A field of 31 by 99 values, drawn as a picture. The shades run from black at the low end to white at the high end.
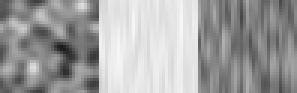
The table splits into one row of 3 panels. Panel 1,1: middling, blotchy, strong in contrast. Panel 1,2: very high, streaked downward, faint in contrast. Panel 1,3: middling, streaked downward.
